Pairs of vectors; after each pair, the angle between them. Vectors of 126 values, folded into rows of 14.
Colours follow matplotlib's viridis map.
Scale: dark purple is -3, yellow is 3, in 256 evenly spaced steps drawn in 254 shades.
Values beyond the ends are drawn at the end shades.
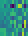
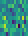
partly opposed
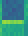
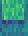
nearly opposite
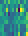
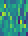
partly opposed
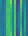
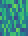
orthogonal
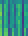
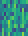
partly opposed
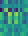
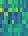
nearly opposite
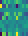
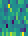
orthogonal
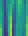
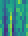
nearly parallel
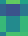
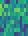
partly opposed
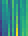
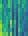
nearly opposite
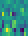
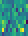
partly opposed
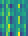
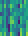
nearly opposite
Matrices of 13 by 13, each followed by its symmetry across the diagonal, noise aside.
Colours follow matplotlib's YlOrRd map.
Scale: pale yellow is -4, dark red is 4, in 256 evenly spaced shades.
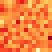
antisymmetric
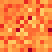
symmetric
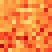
neither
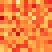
antisymmetric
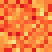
symmetric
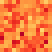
neither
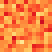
antisymmetric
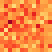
neither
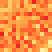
symmetric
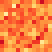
symmetric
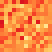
symmetric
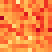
antisymmetric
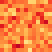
neither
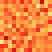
antisymmetric
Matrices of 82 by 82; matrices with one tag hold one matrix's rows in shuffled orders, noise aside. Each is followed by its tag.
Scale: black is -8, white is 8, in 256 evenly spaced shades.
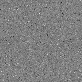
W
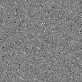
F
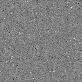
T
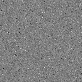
F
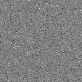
W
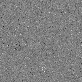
F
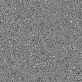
T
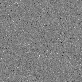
W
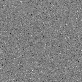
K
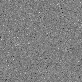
W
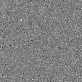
K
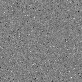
T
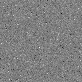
W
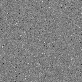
F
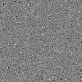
F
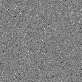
F
